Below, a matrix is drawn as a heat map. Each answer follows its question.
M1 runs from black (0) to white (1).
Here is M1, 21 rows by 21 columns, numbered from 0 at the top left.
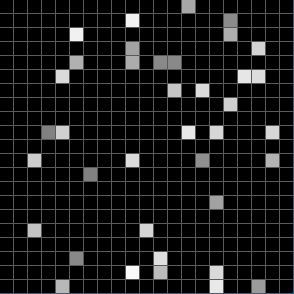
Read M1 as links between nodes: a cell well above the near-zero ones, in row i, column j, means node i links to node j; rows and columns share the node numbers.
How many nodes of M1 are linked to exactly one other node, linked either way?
4
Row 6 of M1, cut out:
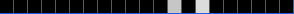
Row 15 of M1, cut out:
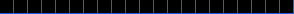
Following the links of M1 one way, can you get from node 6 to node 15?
yes
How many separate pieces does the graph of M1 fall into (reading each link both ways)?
2
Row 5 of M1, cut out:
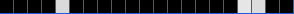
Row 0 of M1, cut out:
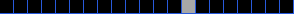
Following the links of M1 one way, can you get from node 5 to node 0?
no
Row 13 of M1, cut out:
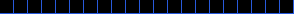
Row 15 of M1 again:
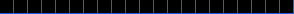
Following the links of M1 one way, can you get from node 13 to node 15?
no
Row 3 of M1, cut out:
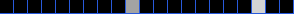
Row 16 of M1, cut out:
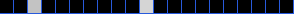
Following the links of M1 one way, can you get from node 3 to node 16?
yes
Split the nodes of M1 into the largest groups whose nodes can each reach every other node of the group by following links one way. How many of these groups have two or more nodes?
2
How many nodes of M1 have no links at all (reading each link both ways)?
1
